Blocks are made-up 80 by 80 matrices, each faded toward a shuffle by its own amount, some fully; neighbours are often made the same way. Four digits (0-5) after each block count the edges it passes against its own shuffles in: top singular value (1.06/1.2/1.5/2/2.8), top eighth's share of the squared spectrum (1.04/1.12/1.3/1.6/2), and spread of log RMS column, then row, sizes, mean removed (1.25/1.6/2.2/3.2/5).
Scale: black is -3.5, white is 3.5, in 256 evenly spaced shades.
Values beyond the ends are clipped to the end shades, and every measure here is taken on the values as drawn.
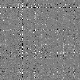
3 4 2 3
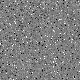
0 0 0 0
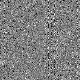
2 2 3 0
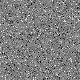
2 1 0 0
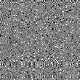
4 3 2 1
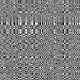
5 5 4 4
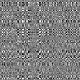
5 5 4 4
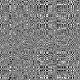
5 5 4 3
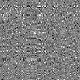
4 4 2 2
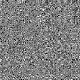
4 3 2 2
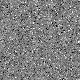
0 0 0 0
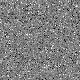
2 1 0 0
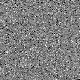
3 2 0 0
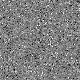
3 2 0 0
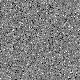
2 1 0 0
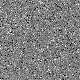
0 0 0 0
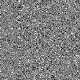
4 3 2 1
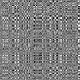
5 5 4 4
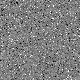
1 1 0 0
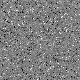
2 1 0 0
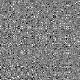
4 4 2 2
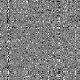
4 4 3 2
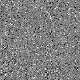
3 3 2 1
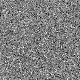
0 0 0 0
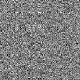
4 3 2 2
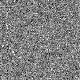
3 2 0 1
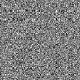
4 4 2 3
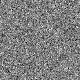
1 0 0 0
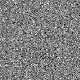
3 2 1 1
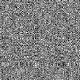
4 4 2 2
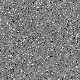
0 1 1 0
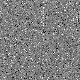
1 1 1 0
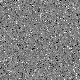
0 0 0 0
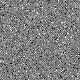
2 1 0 0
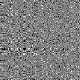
4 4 3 2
